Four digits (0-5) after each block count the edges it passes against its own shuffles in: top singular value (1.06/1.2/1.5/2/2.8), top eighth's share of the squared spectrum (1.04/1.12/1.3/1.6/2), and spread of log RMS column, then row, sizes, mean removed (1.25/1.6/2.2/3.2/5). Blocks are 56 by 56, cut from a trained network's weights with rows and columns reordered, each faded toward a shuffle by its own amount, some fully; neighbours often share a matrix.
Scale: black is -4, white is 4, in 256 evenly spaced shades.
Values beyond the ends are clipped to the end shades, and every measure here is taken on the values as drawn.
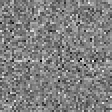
3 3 0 2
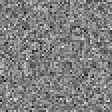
2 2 0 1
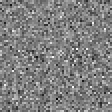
1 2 0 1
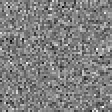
2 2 0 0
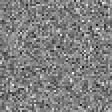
2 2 0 1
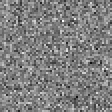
0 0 0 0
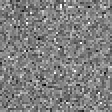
1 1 0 0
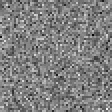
0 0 0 0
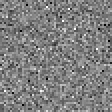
0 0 0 0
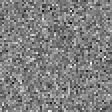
0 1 0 0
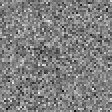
0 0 0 0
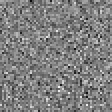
3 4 2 1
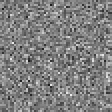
3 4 2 2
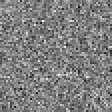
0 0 0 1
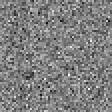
0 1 0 0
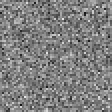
2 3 1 0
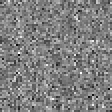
3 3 2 1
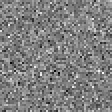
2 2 0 1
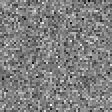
0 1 0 0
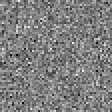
2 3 0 1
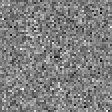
0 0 0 0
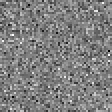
1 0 0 0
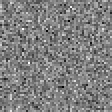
0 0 0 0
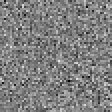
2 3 1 0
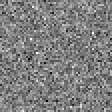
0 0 0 0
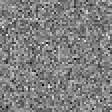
1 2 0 0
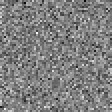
2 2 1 0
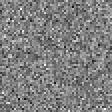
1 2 0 1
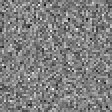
2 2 0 1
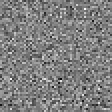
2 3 1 2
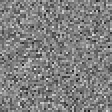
2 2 0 0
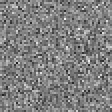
2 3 1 1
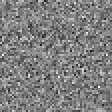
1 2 0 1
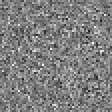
2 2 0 0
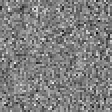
2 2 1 1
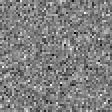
1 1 0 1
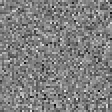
1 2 0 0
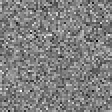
1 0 0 0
